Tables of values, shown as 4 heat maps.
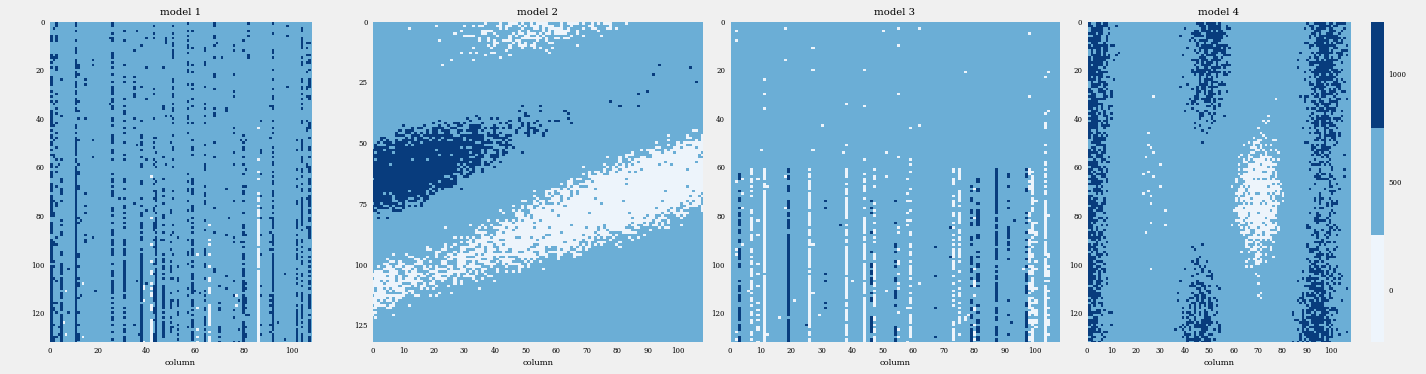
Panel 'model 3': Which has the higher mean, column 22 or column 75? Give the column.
22
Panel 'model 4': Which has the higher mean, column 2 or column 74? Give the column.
2
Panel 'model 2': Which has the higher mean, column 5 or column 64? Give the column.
5
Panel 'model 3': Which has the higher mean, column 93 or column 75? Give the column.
93
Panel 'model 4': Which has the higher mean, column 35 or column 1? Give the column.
1
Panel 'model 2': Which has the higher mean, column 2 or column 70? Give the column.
2
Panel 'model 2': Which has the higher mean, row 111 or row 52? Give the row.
52
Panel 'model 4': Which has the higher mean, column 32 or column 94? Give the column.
94
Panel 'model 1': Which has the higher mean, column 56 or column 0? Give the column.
0
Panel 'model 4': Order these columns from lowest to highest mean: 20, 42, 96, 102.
20, 42, 102, 96
